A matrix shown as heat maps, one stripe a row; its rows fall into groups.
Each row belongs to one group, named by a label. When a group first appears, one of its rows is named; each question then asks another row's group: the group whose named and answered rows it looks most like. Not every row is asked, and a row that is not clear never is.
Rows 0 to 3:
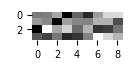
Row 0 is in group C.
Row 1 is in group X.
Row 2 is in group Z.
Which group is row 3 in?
C
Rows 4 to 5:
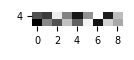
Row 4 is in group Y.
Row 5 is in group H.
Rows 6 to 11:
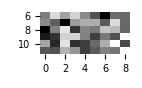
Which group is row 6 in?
Z
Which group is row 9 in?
Y
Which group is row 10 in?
C
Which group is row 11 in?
Y
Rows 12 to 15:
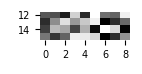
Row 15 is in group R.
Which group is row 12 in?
H
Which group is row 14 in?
C
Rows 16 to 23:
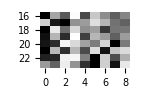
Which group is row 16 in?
H
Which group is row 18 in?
Z
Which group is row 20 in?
Y
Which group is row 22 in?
Y
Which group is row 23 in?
Y
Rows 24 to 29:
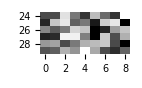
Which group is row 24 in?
Y
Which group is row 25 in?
C
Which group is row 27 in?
Y
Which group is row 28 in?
X
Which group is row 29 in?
R
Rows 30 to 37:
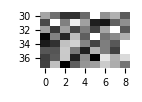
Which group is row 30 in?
X
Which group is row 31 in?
Z
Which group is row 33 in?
H
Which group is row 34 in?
Y
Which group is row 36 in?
C
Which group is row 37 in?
X
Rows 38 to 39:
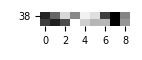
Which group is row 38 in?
R
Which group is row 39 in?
R
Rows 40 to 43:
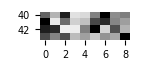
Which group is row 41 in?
Z
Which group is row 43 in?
X
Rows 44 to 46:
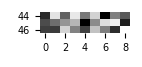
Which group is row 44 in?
Z
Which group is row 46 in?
Y
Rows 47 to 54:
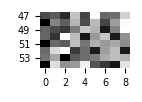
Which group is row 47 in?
H
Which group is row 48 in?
H
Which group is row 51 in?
H
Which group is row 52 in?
C
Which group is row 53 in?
X
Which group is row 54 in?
Z
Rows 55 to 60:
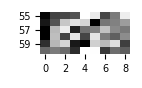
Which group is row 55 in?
R
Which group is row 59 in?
C
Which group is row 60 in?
R
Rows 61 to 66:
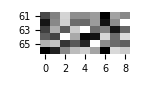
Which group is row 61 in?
Z
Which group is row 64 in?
Y
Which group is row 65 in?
X
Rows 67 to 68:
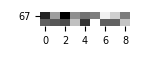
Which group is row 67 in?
X
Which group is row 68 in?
H
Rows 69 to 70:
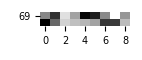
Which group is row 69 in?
C
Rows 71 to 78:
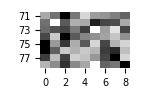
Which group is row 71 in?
X
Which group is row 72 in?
Z
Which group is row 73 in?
X
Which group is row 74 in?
X
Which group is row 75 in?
H
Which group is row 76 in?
R
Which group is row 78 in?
X
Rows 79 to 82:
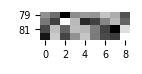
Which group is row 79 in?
X
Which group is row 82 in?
Z
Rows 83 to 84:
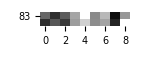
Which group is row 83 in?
R
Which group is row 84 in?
R
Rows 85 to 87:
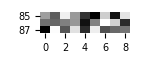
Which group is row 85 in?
Y
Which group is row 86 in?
C
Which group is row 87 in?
H
